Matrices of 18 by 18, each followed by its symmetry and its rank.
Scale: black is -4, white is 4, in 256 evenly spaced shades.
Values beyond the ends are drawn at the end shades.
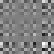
symmetric, rank one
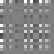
symmetric, rank one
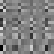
neither, rank two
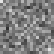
symmetric, full rank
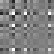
symmetric, rank one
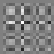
symmetric, rank one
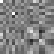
symmetric, rank three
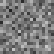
symmetric, full rank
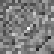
symmetric, full rank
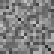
symmetric, full rank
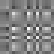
symmetric, rank one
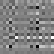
neither, rank two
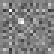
symmetric, rank three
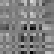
neither, rank two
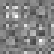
symmetric, rank three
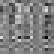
neither, rank two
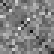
symmetric, full rank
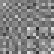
symmetric, rank three
